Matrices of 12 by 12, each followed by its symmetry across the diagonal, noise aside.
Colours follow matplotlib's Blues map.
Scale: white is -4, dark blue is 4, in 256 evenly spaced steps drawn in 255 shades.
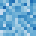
antisymmetric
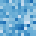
antisymmetric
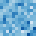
symmetric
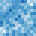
symmetric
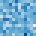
antisymmetric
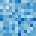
symmetric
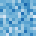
neither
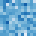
neither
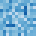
symmetric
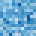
neither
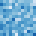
neither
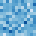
antisymmetric
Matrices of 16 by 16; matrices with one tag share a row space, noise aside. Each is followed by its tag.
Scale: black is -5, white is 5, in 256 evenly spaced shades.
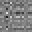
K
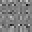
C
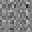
C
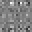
C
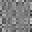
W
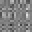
C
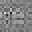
K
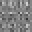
C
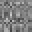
K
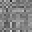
K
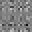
C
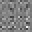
C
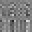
C
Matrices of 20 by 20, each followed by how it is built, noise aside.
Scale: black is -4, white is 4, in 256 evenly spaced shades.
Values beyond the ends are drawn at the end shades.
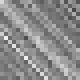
Toeplitz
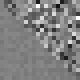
upper triangular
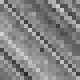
Toeplitz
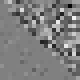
upper triangular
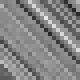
Toeplitz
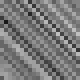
Toeplitz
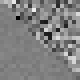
upper triangular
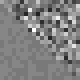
upper triangular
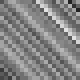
Toeplitz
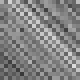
Toeplitz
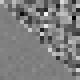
upper triangular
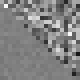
upper triangular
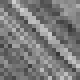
Toeplitz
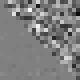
upper triangular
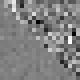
upper triangular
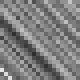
Toeplitz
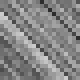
Toeplitz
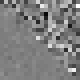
upper triangular
